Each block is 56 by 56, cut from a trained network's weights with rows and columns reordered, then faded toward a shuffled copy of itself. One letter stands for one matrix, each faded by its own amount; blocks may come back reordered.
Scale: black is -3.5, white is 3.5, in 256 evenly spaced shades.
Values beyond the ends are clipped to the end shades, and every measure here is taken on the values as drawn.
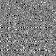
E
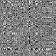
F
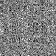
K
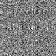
K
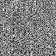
K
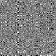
F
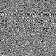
E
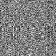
K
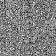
K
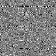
E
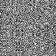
K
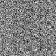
K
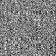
K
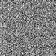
K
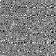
E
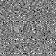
E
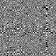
F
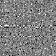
E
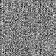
K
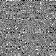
E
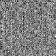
K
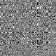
F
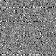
E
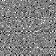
E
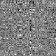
F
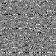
E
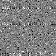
E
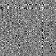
F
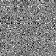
E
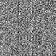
K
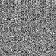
K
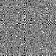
F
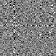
F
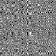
F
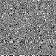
E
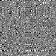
E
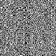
K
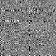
F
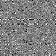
E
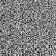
K
